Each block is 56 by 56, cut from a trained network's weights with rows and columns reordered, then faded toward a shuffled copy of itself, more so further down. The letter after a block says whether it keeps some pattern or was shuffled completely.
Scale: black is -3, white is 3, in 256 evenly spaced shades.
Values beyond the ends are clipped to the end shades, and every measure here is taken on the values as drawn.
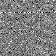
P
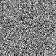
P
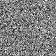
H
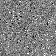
H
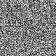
P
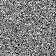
H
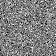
H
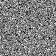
H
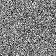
H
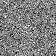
H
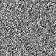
P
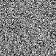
P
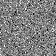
H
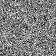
H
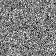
H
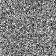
H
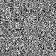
P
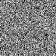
P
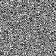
P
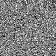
P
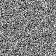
H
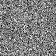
H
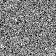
H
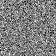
H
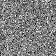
H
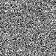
P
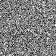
H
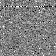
P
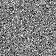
H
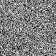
H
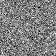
H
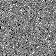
H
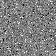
H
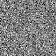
P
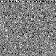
P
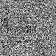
P
